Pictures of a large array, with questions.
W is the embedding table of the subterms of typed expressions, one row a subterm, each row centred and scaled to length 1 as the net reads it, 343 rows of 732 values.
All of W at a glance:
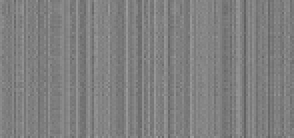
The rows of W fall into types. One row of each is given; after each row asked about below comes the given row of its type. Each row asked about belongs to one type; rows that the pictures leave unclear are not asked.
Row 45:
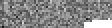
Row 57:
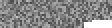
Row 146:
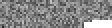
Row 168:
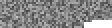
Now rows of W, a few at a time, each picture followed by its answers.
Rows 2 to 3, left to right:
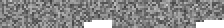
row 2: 168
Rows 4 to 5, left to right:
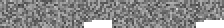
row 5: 57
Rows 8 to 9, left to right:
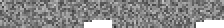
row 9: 146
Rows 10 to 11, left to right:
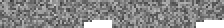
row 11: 146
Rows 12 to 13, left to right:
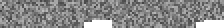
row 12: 146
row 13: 57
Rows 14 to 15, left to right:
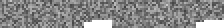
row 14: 168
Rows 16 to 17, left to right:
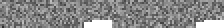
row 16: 146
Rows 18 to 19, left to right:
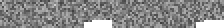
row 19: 57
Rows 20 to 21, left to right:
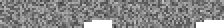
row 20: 168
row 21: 146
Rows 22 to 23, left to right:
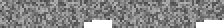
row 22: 146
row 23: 146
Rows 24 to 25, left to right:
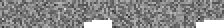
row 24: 57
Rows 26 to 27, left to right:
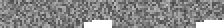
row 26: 57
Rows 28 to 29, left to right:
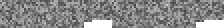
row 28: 146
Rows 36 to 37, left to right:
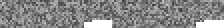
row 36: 146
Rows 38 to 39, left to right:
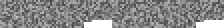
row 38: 168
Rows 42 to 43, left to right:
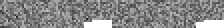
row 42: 45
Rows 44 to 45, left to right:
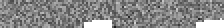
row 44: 57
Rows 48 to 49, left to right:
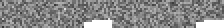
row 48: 57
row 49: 168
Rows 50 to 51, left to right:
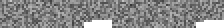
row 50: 168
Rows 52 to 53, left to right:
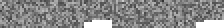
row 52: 146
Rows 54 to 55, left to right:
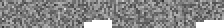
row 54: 57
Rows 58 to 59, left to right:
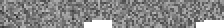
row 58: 45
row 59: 57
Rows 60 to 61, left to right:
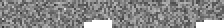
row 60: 57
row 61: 146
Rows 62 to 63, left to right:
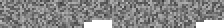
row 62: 168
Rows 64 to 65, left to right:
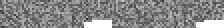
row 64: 168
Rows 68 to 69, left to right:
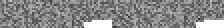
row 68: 168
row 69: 168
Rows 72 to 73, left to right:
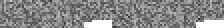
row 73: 168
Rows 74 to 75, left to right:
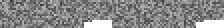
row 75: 168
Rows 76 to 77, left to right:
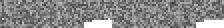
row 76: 45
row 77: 168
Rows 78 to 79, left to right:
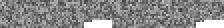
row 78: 146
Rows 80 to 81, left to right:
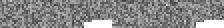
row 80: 168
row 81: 146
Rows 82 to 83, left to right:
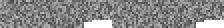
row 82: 57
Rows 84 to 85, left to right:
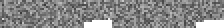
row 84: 45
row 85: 168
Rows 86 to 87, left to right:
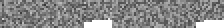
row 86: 45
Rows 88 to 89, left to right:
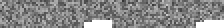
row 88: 146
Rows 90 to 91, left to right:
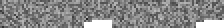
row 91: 146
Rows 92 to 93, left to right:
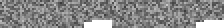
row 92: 168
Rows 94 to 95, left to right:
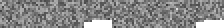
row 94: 146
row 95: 57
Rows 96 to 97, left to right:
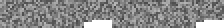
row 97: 146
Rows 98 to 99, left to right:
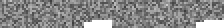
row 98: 168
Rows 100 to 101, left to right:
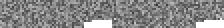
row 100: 168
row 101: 45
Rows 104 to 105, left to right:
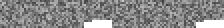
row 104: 146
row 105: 168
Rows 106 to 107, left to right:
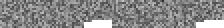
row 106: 168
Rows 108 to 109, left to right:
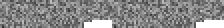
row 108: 146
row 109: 146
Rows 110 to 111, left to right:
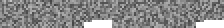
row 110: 168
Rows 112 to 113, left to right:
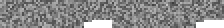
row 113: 168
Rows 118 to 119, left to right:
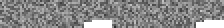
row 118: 168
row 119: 146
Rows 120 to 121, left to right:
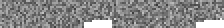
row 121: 45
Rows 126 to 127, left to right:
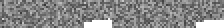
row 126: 45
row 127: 168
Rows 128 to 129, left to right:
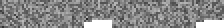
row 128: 168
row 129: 146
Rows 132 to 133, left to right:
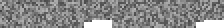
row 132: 146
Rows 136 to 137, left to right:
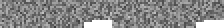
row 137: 168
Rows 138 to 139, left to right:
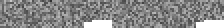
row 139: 57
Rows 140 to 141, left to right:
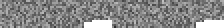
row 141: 146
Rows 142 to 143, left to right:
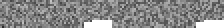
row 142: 146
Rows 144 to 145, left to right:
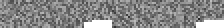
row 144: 57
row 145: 168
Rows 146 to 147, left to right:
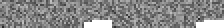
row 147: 168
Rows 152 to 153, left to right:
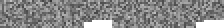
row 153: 168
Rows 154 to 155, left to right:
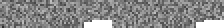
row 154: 146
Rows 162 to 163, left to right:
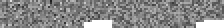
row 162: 168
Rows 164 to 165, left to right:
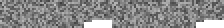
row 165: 146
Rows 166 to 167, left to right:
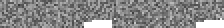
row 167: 45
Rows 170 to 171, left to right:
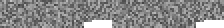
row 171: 57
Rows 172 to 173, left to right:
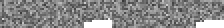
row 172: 45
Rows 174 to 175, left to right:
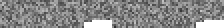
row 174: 146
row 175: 146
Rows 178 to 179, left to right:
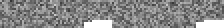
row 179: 168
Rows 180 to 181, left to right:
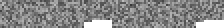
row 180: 146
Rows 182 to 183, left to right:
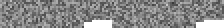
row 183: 168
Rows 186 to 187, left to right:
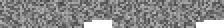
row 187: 168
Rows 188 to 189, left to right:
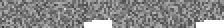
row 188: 57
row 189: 57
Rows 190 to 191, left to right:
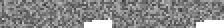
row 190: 45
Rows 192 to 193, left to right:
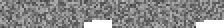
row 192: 146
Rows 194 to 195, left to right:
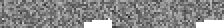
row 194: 45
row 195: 45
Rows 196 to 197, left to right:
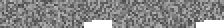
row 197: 57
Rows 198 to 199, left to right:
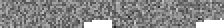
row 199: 45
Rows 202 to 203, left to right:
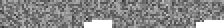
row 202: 168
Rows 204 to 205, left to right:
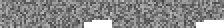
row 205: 168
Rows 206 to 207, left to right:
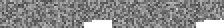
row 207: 57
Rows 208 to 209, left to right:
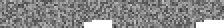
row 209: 146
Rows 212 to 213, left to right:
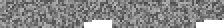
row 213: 146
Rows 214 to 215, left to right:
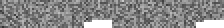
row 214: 168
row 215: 168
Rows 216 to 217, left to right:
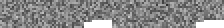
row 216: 168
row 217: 57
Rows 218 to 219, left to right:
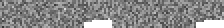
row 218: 57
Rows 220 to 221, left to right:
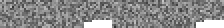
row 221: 146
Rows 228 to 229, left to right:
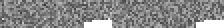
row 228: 45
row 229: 57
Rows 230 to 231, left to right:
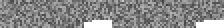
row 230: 57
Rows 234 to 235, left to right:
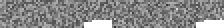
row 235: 57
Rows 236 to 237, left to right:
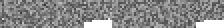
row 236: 45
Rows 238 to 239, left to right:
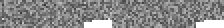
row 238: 45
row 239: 57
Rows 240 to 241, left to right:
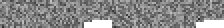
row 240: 146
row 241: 168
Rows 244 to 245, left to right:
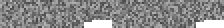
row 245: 57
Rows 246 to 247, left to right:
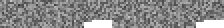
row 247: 168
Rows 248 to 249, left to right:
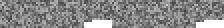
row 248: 146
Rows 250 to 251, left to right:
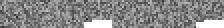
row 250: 45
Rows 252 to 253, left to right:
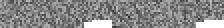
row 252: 57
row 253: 45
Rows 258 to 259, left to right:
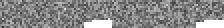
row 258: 57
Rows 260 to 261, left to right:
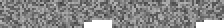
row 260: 168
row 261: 146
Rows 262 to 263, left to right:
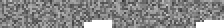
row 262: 168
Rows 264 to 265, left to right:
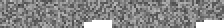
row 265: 146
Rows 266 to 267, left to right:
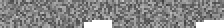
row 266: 57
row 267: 168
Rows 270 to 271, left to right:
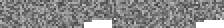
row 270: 168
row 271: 45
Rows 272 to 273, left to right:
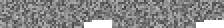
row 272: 168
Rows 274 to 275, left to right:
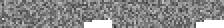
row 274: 45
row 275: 146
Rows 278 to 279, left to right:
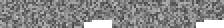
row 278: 168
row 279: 146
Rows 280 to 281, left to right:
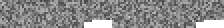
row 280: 146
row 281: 168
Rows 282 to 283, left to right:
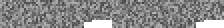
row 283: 57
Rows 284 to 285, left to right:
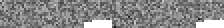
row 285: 45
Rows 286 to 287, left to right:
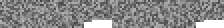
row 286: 168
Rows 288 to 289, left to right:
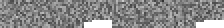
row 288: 57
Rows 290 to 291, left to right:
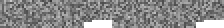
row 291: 168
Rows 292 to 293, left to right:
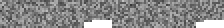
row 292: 146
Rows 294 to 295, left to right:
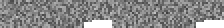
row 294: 57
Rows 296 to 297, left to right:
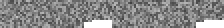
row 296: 57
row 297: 146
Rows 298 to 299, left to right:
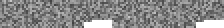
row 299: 168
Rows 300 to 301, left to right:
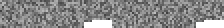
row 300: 146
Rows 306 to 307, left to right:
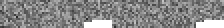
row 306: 45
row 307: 146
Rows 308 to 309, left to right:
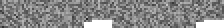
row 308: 168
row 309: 168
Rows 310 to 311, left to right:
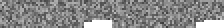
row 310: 146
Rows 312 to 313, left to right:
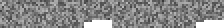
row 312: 146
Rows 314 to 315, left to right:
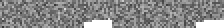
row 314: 57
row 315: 168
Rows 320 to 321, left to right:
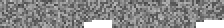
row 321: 146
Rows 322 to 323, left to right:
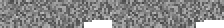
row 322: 57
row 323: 57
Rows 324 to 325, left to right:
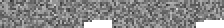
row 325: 57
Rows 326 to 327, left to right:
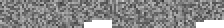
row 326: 168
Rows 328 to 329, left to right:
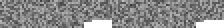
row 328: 168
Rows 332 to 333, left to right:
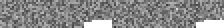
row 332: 168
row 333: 57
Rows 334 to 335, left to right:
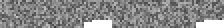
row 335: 146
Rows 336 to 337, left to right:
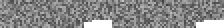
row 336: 57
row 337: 168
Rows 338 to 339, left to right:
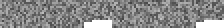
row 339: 146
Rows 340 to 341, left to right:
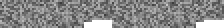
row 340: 168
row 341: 168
